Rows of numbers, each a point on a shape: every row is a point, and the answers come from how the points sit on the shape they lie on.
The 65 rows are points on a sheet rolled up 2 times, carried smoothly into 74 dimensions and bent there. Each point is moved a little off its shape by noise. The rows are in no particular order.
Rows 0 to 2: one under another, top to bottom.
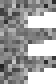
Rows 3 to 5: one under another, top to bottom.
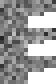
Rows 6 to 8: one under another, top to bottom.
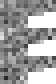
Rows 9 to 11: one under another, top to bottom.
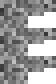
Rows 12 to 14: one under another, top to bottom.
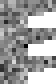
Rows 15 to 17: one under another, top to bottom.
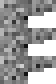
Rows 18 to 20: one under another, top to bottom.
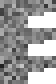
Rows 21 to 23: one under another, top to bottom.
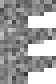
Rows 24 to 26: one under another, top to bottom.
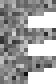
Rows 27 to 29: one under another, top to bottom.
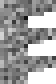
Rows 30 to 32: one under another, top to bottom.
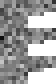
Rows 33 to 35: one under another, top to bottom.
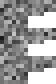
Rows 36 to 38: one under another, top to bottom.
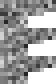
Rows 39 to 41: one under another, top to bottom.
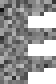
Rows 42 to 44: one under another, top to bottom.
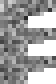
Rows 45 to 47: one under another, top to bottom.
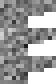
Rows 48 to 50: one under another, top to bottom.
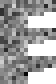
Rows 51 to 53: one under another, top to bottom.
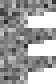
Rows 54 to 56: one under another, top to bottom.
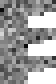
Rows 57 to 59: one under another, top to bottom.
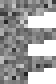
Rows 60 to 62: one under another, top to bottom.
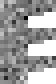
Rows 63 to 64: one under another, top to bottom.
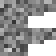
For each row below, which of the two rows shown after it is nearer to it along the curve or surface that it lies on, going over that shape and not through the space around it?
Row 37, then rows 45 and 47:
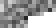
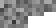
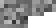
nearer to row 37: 47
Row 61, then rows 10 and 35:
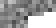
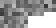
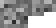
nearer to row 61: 10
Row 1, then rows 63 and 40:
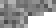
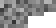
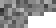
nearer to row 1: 40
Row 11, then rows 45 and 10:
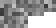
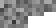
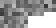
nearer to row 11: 10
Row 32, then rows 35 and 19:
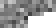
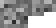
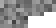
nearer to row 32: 19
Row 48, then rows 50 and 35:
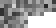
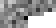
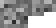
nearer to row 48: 35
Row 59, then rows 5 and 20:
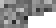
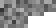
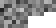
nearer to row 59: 20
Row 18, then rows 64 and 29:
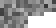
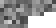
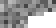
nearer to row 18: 29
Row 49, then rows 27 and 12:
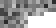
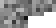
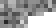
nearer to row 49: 12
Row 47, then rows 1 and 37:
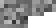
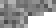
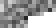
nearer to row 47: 37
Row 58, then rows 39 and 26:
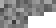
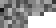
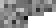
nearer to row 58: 39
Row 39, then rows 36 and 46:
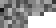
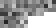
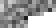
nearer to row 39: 36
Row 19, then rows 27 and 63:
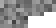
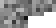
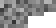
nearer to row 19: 63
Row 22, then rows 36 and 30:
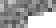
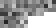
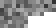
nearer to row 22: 36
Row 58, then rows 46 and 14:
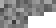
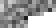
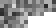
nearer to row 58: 14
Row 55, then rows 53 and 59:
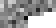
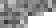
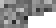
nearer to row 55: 59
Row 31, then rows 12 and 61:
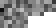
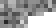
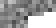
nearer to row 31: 12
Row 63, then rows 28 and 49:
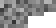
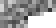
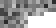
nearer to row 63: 49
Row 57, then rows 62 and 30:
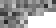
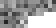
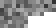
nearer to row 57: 62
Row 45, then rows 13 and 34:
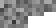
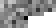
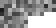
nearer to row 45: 34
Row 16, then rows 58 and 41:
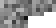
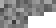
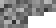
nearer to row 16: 41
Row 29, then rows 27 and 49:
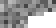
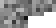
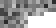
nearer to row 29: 49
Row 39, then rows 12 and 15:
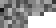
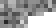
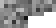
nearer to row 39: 15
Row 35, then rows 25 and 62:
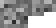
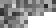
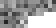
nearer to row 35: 25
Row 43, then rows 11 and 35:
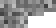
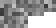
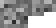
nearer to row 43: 11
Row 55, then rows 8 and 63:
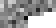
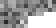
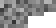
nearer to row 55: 8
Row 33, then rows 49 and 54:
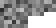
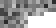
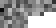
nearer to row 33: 54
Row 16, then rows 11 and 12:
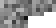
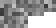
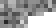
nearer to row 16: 12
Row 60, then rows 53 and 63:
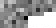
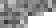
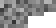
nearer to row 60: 53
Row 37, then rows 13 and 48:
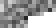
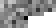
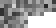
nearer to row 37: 13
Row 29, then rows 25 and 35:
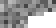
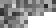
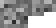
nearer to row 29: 25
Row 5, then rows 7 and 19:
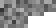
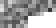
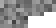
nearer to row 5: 19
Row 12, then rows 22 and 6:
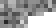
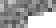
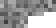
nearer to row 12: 22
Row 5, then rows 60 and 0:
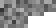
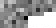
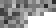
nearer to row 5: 0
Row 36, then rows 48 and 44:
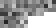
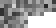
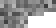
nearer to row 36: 48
